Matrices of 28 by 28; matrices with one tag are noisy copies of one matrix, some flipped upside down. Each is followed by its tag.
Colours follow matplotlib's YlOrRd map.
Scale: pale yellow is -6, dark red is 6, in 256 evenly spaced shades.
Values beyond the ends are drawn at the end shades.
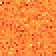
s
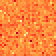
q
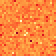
q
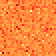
s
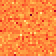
q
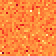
s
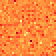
q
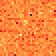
q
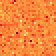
q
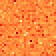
q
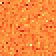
s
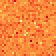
q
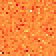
s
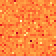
q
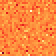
s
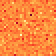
q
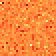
s
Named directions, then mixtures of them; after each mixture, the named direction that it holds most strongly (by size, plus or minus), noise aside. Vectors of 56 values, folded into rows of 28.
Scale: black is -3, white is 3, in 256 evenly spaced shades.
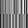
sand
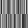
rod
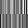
sand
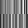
sand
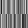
rod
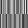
rod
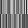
rod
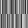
rod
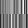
sand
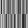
rod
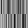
rod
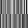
rod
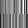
sand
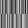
rod
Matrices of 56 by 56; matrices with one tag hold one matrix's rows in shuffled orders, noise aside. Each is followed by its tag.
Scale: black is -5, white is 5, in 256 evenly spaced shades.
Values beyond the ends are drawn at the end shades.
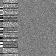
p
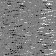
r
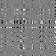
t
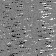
r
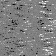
r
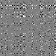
t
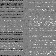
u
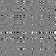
t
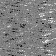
r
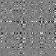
t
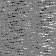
r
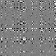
t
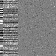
p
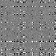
t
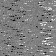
r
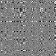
t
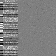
p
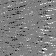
r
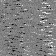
r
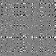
t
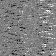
r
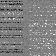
u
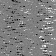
r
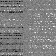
u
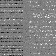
u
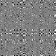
t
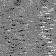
r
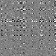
t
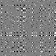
t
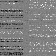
u
